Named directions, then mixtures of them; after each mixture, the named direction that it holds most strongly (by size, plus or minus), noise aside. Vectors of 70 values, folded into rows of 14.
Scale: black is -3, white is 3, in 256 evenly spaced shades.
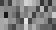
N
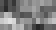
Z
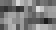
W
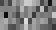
N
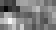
Z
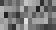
N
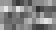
W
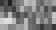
Z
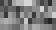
N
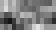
Z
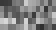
N
